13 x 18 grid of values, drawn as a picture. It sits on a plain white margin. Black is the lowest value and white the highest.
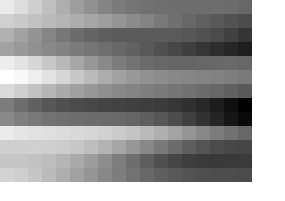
Mirror symmetry: none. Stripes: horizontal, repeating 3 times. Grain: streaks across. Slope: up to the left. Average level on the scale: 50%.
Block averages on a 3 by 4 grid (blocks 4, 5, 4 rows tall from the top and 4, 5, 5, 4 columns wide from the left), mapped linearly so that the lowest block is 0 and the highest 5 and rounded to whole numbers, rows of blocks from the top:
4 2 1 0 / 4 2 1 0 / 5 4 2 0
